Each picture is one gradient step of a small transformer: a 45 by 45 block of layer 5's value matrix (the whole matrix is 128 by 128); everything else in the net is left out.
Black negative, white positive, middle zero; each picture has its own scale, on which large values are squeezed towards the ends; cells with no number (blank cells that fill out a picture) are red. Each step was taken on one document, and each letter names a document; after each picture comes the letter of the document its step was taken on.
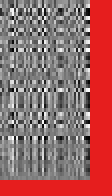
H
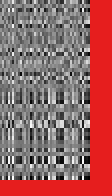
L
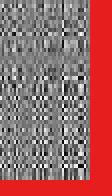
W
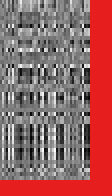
L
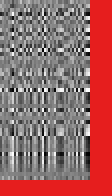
H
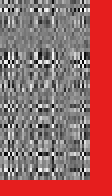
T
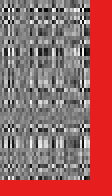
T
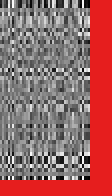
L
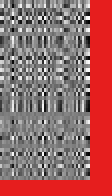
H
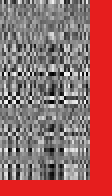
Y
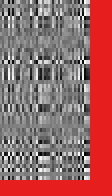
T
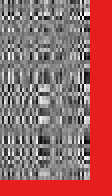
T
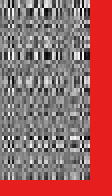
T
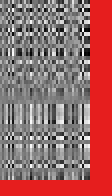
L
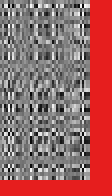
T
